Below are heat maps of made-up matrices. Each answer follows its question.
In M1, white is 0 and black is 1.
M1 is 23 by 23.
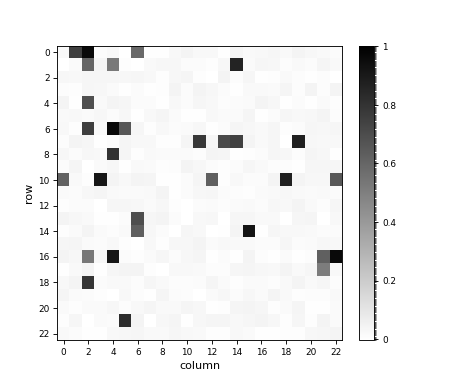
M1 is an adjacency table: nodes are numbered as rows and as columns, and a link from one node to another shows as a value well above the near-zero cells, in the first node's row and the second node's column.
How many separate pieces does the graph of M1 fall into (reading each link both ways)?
3
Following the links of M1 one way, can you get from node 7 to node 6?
yes
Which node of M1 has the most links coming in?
node 2
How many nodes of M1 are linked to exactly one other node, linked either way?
7
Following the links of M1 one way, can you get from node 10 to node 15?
yes
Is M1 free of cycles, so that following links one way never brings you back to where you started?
yes
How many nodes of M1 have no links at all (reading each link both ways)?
2
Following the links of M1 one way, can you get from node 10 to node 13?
no
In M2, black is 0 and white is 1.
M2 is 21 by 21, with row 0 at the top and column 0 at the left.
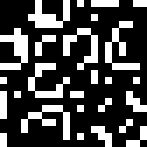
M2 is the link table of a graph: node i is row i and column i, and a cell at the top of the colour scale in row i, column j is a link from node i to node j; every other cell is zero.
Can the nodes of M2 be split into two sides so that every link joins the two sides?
no
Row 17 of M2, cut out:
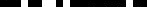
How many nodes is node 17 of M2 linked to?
5
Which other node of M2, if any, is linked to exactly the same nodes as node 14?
node 20
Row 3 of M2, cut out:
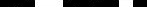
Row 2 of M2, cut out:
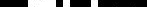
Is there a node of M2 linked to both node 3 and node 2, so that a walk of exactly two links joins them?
yes
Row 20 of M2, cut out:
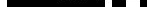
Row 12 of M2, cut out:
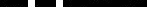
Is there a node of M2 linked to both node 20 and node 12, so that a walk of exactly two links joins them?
no
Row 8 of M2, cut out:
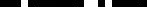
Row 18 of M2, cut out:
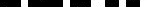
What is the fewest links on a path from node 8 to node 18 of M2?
2
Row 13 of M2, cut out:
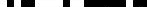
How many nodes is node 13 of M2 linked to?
9
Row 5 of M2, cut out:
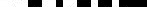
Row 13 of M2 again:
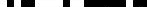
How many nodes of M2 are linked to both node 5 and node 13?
5
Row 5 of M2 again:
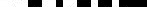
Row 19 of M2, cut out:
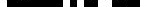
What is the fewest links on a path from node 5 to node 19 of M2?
2
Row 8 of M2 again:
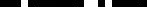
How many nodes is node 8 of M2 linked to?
4
